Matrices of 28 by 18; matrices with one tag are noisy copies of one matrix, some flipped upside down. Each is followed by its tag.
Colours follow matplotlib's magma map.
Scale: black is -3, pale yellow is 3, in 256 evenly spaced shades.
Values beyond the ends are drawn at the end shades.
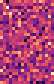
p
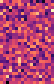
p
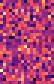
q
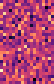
q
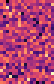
p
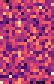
p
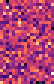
p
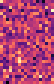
p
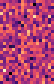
q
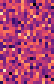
q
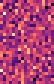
q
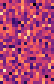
q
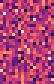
q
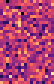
p
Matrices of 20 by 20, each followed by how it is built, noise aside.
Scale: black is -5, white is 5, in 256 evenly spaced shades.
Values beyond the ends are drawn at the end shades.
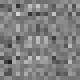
low rank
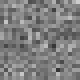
low rank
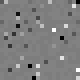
sparse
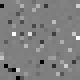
sparse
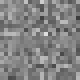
low rank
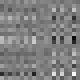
low rank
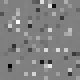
sparse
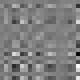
low rank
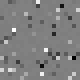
sparse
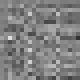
low rank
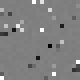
sparse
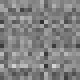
low rank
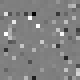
sparse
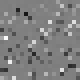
sparse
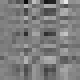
low rank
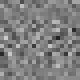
low rank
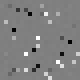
sparse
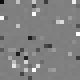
sparse
